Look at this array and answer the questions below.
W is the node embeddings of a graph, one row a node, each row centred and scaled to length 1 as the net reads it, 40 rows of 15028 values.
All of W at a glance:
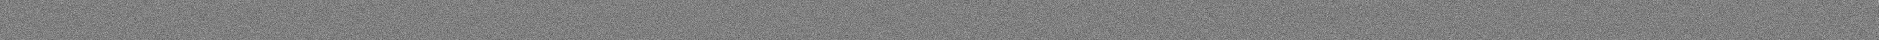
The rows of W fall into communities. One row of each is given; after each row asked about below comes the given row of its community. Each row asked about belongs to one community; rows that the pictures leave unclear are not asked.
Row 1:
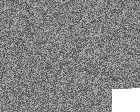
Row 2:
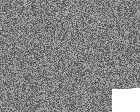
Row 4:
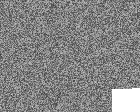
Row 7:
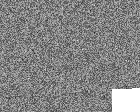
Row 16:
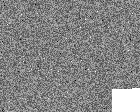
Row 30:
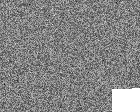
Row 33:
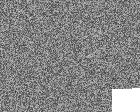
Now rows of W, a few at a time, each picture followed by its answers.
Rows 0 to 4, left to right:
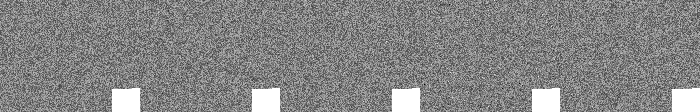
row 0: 2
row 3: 30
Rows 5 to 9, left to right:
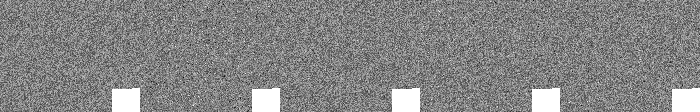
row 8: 33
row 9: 16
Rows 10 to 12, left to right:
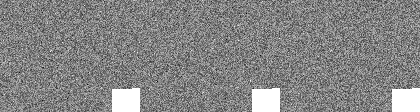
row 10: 33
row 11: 30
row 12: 33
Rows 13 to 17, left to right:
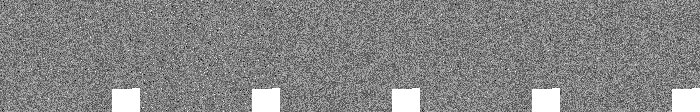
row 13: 16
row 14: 2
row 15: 7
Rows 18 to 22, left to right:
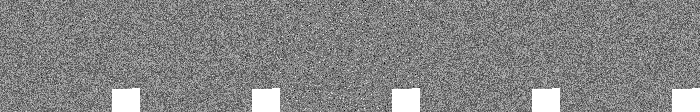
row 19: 33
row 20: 2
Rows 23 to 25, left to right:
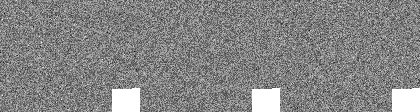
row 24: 7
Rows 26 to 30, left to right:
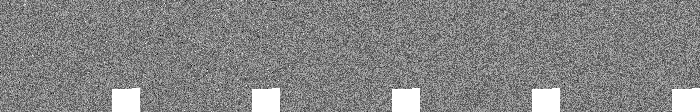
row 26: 2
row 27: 1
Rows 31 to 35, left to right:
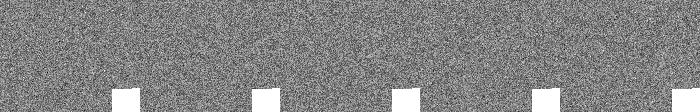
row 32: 4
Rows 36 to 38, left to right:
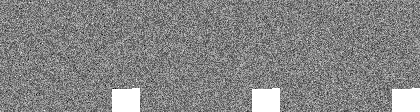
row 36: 4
